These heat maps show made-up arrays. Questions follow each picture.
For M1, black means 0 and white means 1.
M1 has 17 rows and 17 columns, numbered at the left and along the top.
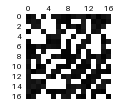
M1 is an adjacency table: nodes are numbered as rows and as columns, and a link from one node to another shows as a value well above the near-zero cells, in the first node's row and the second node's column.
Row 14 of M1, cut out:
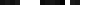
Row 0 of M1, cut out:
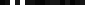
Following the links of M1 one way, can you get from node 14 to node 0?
yes
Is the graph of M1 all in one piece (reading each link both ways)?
yes
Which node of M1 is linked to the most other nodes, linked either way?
node 4
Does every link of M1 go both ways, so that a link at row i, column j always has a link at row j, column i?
yes
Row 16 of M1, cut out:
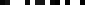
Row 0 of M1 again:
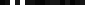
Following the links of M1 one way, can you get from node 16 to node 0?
yes
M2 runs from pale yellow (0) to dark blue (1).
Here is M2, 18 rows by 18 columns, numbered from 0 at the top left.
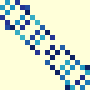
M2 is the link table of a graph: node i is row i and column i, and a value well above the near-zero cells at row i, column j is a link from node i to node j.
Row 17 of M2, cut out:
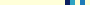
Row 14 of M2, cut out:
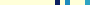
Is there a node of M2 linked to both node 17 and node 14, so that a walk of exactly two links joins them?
yes
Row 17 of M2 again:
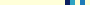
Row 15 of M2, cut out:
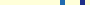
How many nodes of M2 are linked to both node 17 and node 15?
1
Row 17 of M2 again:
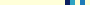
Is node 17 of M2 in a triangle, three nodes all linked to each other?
yes
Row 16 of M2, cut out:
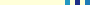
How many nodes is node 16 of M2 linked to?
3
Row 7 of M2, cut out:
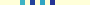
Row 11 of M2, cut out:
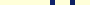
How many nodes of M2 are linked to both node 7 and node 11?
1
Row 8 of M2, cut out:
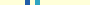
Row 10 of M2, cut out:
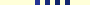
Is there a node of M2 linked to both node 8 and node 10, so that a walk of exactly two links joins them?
yes
